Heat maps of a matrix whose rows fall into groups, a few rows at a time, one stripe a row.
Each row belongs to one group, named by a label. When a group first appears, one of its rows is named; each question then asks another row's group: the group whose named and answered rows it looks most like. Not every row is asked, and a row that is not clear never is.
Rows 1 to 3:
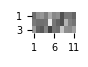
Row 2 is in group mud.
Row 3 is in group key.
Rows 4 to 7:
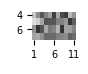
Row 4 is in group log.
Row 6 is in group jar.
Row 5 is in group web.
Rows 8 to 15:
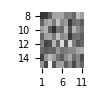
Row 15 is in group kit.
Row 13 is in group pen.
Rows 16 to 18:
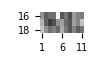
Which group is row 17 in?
pen
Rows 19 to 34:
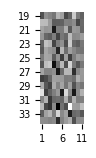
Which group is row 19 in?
mud
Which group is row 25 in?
log
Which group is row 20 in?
web
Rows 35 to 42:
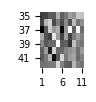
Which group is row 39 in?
mud
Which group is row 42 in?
mud
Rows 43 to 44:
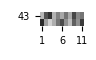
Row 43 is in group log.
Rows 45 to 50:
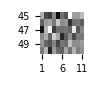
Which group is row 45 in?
key
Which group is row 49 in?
key
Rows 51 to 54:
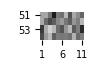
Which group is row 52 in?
pen
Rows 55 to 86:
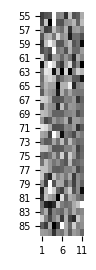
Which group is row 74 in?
web
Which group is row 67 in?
web
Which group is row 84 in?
log
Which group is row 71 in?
web
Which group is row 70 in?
jar
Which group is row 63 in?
log
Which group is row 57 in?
jar
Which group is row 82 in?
pen
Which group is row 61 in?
log
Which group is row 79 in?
kit
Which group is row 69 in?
web
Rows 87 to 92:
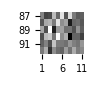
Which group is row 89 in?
kit
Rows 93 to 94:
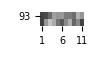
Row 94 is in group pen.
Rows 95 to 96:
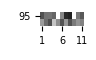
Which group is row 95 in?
mud
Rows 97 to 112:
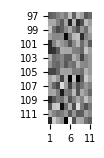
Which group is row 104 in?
key
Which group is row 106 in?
log
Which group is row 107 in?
jar
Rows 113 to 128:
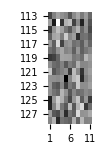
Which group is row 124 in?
jar
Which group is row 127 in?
key
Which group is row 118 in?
kit
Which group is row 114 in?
kit
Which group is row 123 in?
key
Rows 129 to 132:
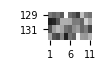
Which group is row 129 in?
mud
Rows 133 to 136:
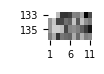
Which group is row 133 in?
web
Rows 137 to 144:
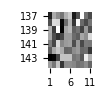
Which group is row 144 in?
kit
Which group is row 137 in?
mud
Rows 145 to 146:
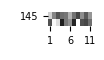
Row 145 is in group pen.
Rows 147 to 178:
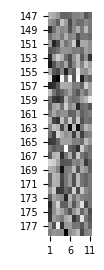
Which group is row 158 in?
pen
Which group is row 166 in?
mud
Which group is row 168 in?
web
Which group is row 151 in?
jar
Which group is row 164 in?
kit
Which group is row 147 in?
web
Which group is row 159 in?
pen
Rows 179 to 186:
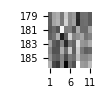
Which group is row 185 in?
key
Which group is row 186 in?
key
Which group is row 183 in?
key
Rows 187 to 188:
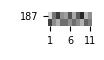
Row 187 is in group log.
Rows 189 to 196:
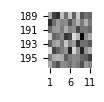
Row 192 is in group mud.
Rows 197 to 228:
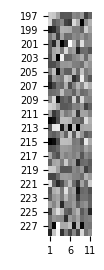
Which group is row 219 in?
web
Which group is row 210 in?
web
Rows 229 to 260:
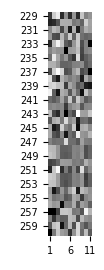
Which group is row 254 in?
jar
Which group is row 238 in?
log
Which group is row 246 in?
key
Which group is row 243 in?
key
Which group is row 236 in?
web
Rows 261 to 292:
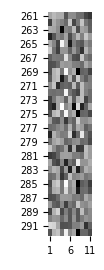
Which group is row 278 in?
mud
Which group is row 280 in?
log
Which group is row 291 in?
web
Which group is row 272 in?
mud
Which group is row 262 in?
mud
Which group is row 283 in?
log
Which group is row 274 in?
kit
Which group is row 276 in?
key
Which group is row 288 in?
key
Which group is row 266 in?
log
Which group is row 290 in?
log
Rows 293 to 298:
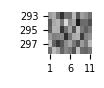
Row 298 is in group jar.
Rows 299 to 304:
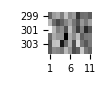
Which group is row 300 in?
pen
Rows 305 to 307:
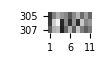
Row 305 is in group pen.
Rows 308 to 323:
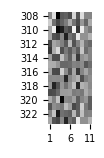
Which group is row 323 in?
key
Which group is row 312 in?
mud
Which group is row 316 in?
jar
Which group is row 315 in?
web
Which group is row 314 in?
jar
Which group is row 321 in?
mud
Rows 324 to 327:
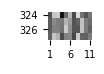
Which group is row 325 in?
mud
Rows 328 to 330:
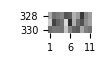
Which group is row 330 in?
mud
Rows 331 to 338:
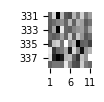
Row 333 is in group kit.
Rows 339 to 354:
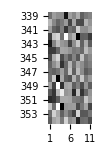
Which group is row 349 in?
kit
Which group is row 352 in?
kit
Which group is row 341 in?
key
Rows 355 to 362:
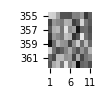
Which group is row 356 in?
mud
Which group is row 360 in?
pen
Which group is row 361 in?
kit
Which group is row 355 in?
web
